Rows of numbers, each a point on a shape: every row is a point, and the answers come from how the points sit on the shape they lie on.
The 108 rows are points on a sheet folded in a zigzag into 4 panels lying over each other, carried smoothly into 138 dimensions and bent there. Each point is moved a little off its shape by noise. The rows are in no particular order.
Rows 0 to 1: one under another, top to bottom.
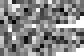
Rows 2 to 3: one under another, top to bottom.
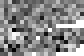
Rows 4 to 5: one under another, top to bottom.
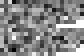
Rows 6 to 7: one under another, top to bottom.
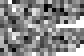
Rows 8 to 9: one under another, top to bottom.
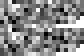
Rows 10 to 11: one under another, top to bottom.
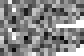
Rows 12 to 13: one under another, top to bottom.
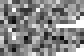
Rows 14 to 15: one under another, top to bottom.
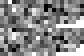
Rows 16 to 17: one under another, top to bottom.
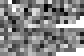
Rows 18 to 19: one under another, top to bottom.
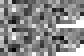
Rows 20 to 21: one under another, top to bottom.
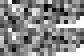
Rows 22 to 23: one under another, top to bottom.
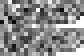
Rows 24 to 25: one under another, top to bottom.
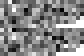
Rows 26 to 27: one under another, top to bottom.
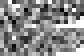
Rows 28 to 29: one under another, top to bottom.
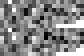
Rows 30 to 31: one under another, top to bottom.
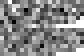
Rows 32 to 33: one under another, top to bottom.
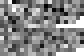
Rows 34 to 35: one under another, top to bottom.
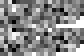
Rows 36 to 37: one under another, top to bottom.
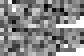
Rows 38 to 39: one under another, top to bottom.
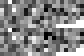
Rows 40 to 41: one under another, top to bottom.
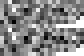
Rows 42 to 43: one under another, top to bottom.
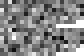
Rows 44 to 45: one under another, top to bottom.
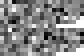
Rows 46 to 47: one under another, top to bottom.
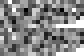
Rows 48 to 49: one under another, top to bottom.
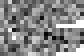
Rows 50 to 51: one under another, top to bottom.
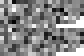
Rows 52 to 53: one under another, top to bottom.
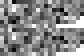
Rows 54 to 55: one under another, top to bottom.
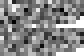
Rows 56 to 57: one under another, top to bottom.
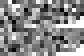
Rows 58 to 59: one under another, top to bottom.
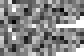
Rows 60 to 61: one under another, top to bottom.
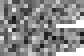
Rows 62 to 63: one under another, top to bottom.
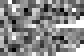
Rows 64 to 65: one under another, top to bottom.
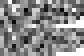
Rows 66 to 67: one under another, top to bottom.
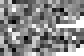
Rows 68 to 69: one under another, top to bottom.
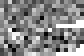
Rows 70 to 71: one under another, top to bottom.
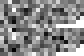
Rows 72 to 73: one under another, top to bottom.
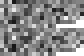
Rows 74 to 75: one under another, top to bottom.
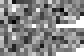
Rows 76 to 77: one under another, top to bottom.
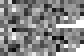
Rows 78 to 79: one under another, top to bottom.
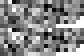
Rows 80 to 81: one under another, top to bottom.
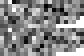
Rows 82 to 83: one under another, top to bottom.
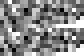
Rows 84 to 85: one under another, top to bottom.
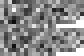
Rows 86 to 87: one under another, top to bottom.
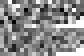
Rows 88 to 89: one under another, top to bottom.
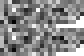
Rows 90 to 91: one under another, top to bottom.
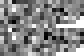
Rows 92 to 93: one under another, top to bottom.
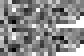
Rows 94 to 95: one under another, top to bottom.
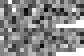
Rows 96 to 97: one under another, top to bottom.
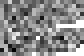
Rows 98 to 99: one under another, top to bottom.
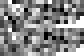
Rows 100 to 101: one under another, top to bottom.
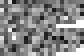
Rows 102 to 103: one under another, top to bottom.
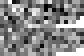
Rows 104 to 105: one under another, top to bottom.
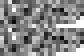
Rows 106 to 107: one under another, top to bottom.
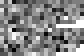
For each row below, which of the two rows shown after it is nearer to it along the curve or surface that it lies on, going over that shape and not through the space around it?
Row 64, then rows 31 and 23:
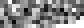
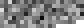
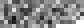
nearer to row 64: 31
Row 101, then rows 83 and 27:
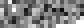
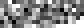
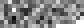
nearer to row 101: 83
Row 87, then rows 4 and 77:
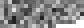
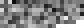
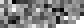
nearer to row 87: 77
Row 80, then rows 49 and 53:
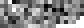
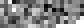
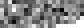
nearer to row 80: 49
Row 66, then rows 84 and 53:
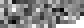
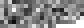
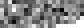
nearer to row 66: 84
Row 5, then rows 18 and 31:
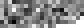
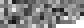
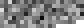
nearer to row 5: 18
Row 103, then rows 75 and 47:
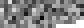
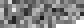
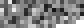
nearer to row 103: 47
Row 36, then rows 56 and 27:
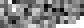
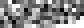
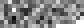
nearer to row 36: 56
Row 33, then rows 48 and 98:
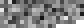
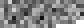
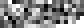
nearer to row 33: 48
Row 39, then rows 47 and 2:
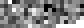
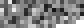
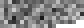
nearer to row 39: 47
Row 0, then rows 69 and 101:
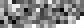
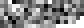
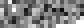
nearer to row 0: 101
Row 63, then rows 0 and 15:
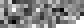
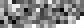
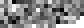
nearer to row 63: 15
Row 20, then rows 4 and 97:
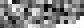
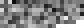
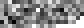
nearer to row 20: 4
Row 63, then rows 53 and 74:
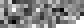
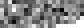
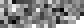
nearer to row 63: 74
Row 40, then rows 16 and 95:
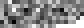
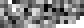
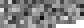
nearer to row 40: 95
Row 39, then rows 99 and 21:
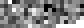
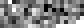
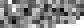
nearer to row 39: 99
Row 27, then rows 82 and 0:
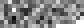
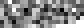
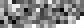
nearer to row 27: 0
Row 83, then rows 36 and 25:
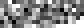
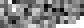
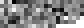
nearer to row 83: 36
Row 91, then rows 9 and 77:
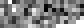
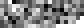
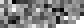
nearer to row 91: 9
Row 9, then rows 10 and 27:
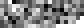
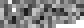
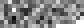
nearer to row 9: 10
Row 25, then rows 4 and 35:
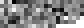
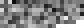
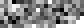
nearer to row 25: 35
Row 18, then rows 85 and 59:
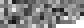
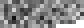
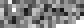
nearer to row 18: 85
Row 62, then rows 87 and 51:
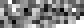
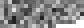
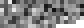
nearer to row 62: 51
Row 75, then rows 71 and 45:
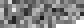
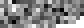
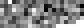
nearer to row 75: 71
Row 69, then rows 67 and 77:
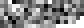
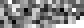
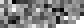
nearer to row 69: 67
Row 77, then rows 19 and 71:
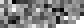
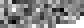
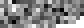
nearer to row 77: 19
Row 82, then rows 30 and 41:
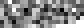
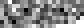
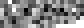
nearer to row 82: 41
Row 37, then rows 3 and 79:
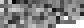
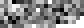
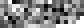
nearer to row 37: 3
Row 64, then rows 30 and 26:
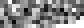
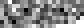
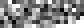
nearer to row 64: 26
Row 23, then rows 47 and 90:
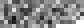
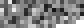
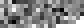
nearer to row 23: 90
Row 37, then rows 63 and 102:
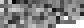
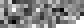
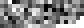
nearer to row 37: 63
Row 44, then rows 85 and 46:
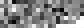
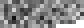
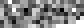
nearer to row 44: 85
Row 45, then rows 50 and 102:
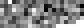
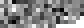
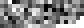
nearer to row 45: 102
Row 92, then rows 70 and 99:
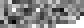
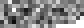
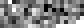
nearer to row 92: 70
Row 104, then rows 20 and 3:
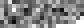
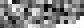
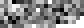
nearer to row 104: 3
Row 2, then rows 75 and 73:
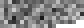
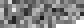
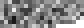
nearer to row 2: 73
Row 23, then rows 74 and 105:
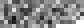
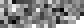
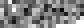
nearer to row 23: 74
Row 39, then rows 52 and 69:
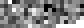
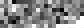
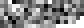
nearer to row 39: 69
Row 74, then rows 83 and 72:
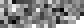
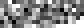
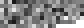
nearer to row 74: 72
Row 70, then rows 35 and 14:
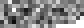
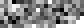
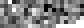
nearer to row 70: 35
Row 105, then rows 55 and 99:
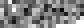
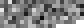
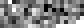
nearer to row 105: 55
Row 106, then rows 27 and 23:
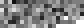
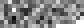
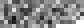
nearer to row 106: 23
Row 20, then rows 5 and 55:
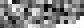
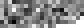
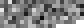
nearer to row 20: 55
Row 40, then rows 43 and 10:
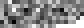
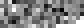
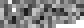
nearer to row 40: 43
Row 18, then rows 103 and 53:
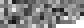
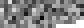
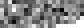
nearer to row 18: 53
